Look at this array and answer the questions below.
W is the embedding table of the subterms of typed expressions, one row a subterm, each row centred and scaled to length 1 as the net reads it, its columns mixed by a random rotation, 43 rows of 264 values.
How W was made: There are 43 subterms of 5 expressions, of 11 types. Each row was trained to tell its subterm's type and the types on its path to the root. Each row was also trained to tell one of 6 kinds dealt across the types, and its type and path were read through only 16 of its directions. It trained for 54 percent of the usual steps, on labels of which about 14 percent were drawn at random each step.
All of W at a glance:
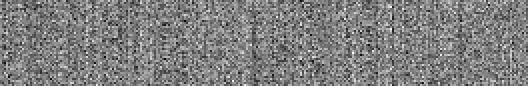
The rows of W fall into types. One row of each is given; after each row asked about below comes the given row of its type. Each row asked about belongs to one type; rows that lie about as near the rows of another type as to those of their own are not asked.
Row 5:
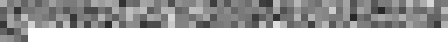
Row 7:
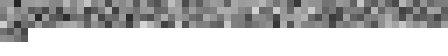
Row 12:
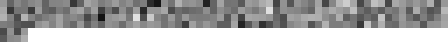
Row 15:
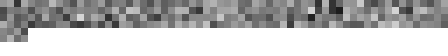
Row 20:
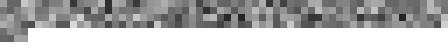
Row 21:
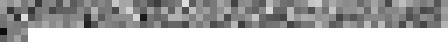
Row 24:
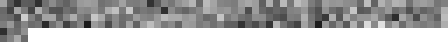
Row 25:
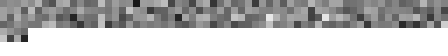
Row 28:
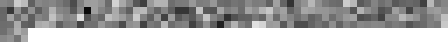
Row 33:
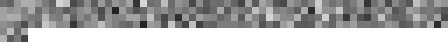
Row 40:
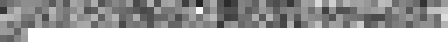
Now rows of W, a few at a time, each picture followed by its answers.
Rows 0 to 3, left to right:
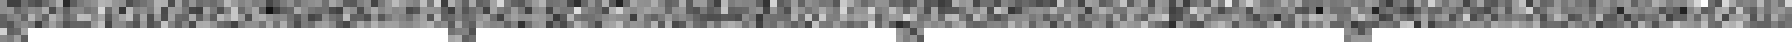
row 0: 25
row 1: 15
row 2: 40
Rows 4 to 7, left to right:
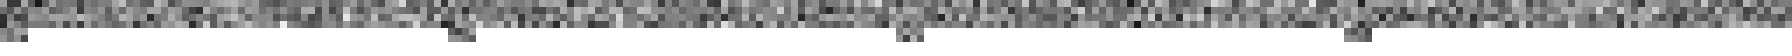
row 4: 15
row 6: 40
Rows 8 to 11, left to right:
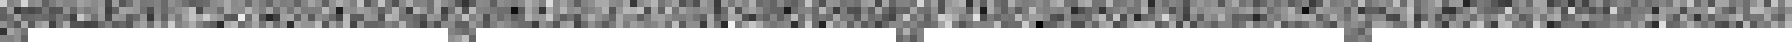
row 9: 25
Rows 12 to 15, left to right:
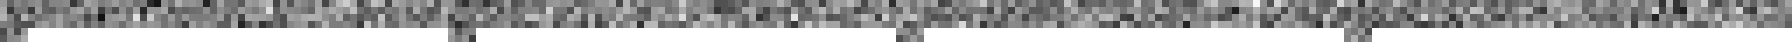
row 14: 40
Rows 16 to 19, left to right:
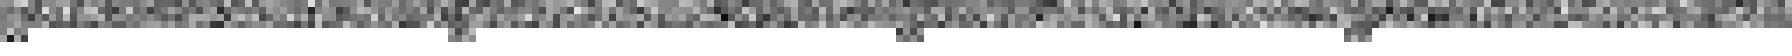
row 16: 21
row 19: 12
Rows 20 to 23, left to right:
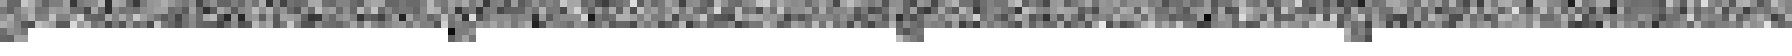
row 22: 15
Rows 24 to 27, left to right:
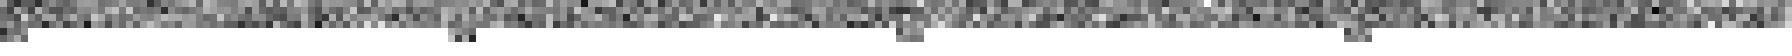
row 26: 21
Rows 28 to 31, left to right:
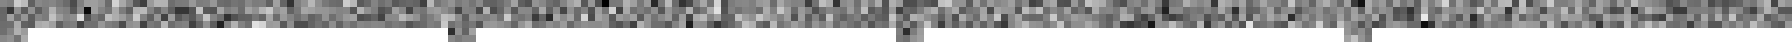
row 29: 12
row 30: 24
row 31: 25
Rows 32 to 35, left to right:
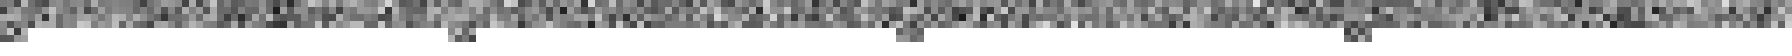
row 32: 40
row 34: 7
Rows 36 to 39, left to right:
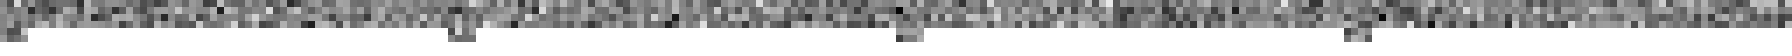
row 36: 12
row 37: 21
